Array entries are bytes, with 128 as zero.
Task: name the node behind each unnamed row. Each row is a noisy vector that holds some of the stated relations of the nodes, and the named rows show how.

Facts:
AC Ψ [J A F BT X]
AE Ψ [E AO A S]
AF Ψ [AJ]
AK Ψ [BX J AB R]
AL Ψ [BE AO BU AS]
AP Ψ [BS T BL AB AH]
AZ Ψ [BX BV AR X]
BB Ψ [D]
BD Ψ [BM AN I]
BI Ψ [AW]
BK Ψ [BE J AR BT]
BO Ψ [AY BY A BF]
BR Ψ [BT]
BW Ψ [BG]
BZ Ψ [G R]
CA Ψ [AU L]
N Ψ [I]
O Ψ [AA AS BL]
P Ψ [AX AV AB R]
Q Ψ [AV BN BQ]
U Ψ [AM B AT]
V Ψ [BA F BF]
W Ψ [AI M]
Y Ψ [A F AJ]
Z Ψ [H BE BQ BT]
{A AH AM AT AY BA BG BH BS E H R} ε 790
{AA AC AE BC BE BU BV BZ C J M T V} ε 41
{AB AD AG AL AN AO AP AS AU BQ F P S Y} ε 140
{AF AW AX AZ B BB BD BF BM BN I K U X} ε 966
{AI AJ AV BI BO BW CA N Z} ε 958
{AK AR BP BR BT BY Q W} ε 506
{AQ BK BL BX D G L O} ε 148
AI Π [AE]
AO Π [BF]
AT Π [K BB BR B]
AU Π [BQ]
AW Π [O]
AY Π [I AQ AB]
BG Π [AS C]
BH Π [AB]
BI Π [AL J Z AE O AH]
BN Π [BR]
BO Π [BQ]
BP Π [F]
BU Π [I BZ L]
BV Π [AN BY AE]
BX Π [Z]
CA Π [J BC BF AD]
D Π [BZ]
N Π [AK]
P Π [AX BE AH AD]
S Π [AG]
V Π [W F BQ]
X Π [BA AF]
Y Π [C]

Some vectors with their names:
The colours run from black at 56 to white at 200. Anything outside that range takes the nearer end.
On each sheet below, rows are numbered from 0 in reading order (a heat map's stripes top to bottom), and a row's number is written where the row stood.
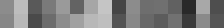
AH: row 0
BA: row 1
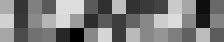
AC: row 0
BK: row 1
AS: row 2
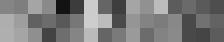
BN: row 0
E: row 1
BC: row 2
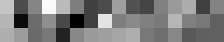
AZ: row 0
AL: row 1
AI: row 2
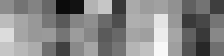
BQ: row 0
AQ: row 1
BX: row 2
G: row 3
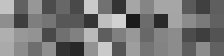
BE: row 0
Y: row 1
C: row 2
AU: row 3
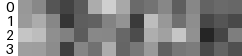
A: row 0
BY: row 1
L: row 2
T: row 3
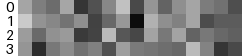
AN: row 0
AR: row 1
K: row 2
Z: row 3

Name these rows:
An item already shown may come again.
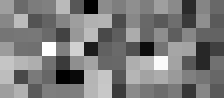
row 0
O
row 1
BA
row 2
BF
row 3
BD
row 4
G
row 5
AO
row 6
BH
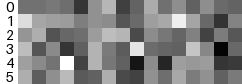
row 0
BF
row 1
BX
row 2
AY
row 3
AE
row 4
I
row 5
X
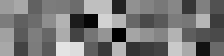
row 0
H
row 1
AP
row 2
BT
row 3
AC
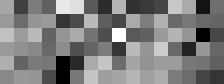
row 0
AC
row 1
K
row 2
BZ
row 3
BL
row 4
S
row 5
AV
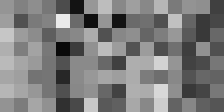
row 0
AB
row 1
BR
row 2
BV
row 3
AJ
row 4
AQ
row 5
AI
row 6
AQ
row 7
AX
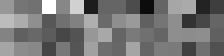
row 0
BD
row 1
M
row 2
F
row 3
AA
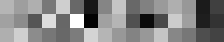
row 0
AK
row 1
N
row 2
R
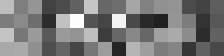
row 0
BU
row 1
V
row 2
J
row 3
BP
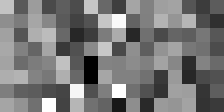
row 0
BE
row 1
P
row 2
AF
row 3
AN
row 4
O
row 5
W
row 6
BO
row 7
I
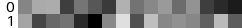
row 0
Q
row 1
AS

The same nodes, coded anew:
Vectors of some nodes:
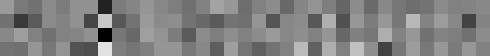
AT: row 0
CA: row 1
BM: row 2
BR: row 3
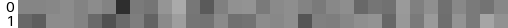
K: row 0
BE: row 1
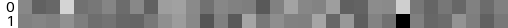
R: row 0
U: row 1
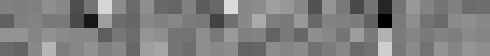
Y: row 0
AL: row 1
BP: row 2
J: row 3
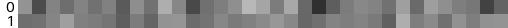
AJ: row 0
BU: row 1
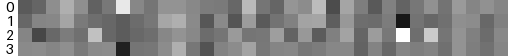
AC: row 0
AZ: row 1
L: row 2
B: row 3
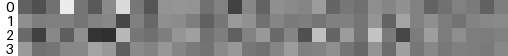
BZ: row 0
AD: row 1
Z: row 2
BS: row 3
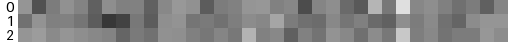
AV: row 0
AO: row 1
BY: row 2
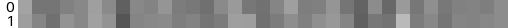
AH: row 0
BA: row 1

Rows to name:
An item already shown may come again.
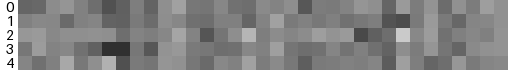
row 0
BE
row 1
AS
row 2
BF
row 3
AO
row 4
M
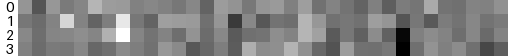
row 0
BL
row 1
AK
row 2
AP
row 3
AF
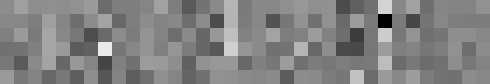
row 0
BF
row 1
W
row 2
A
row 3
BO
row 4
BX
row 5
BQ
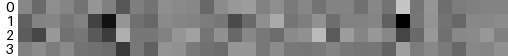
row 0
AQ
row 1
AL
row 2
BK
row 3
S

